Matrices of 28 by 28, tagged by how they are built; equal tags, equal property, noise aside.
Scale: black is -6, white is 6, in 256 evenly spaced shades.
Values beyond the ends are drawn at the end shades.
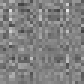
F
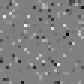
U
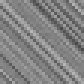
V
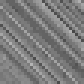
V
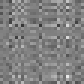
F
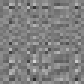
F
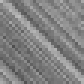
V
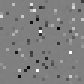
U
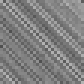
V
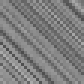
V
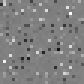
U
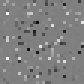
U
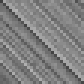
V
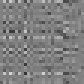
F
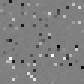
U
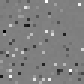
U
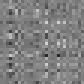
F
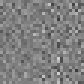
F
